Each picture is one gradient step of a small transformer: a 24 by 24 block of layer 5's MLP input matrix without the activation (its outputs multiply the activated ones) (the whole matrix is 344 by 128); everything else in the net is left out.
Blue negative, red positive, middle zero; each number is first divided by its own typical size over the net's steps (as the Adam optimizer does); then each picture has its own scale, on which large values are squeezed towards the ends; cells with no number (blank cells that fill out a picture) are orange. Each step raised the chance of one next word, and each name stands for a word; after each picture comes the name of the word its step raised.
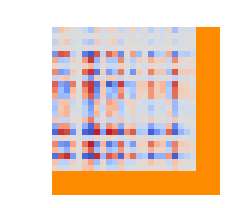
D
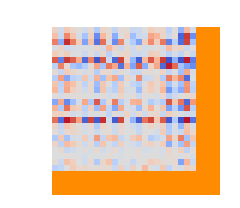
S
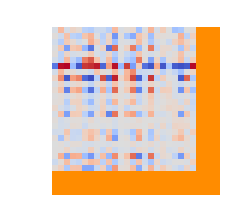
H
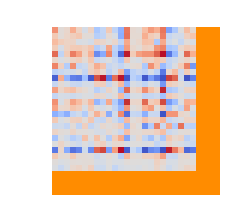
H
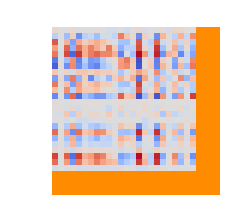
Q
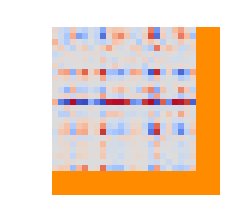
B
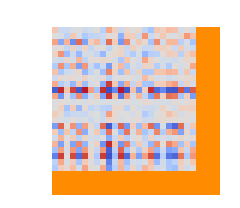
D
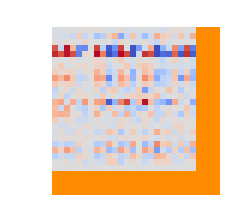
H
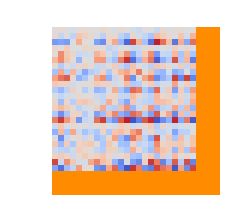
S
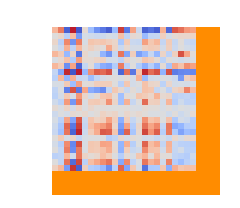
B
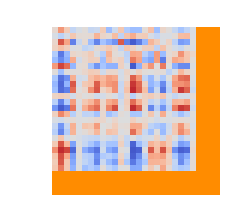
D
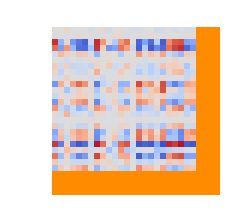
D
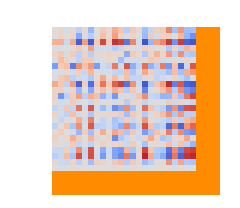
S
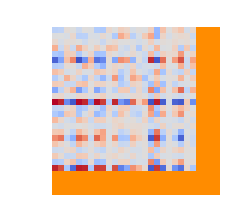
S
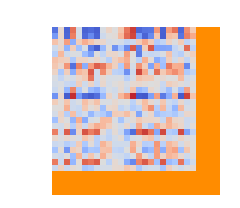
B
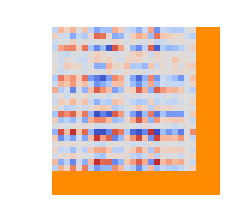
H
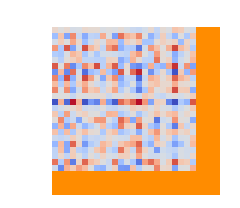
H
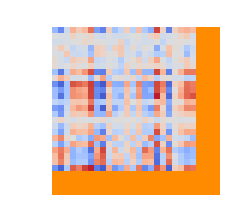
D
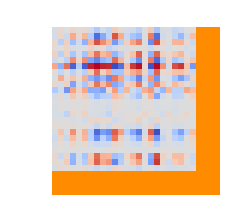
Q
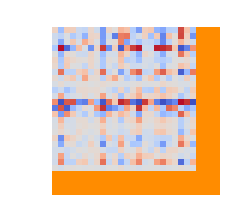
B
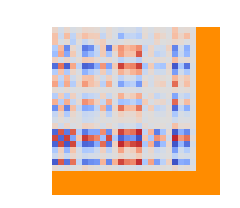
B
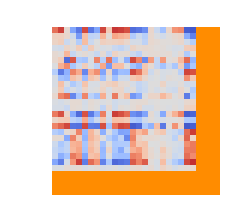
B
